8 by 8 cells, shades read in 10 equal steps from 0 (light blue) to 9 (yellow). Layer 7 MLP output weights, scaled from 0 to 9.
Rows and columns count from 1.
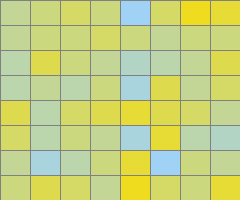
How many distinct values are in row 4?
6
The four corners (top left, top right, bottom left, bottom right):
4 8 5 8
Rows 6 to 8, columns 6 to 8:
8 3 2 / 0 5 4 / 6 5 8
